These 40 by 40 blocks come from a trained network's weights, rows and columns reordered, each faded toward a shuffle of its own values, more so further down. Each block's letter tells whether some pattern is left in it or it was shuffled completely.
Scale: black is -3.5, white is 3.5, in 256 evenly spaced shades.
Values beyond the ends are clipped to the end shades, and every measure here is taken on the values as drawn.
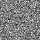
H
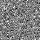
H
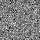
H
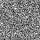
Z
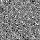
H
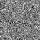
H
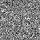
H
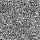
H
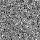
H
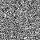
Z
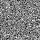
Z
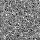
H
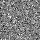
Z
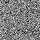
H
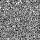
Z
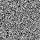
Z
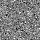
Z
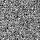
H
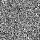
Z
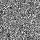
Z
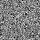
Z
